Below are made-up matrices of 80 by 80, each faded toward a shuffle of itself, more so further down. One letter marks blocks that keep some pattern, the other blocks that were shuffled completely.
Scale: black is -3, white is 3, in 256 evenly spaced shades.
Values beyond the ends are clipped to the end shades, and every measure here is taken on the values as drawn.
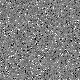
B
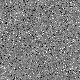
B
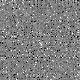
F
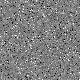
B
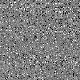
F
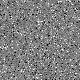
B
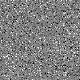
F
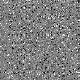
F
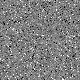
B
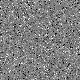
B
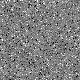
B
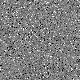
B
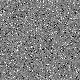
B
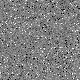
B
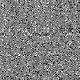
F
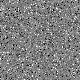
B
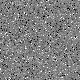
B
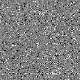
F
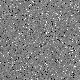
B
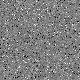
B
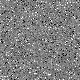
B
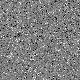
B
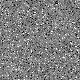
B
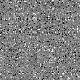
F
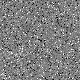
B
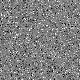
B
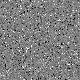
B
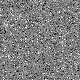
B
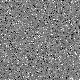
B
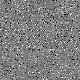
F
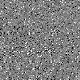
F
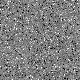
B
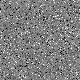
B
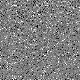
F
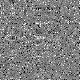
F
